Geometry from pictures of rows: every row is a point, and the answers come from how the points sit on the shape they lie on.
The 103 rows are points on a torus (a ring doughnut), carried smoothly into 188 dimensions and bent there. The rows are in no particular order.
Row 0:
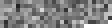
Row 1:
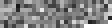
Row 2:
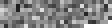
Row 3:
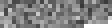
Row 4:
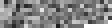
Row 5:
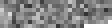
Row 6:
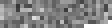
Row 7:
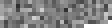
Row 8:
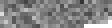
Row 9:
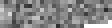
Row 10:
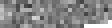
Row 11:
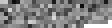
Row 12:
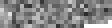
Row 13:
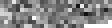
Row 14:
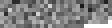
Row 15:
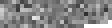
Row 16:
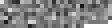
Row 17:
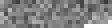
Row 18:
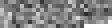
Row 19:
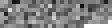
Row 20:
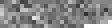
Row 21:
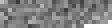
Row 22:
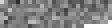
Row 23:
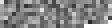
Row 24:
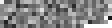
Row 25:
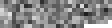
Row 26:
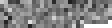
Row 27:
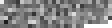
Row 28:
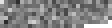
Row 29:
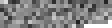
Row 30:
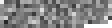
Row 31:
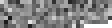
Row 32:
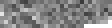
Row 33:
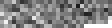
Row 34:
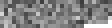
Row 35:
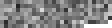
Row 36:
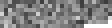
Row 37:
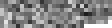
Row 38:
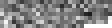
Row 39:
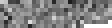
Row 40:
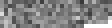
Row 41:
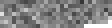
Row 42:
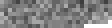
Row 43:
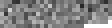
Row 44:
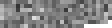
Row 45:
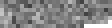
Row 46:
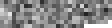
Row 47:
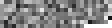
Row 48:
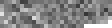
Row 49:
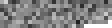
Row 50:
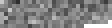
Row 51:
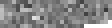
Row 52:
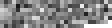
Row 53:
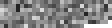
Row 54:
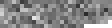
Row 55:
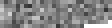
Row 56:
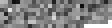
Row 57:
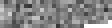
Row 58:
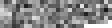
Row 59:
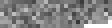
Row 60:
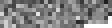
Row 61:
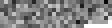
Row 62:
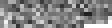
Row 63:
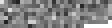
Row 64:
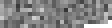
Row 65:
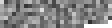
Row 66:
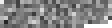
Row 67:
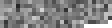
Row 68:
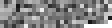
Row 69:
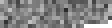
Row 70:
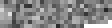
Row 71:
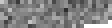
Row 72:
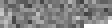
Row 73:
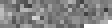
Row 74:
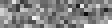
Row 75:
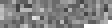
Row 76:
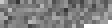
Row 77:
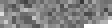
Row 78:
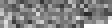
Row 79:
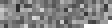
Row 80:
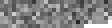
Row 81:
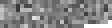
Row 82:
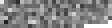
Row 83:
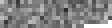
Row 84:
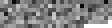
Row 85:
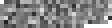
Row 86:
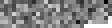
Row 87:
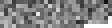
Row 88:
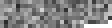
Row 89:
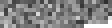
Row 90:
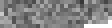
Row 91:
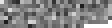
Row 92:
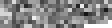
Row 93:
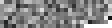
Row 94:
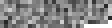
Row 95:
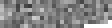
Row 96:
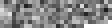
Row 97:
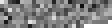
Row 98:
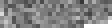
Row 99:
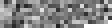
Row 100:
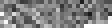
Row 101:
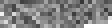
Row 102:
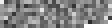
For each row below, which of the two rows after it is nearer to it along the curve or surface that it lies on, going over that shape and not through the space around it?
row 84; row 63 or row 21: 63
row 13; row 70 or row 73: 70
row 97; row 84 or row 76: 84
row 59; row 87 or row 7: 87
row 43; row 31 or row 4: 31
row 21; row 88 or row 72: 88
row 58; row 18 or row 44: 18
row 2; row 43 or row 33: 33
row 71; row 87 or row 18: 87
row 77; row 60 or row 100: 100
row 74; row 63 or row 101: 101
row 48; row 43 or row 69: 43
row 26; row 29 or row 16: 29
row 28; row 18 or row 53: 53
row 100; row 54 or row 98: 54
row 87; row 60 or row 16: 60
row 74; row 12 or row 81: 81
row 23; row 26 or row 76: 76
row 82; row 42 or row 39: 42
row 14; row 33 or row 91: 91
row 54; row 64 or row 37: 64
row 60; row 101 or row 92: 101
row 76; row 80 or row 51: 80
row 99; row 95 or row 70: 70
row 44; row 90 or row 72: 72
